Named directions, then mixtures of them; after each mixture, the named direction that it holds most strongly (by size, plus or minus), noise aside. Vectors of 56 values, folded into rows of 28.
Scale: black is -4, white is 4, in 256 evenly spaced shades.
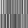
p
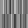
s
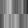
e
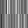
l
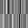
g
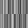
g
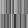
s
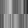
e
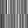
l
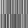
p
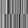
g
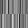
g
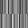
g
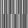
s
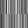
l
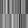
g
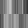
e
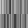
s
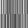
p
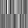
s
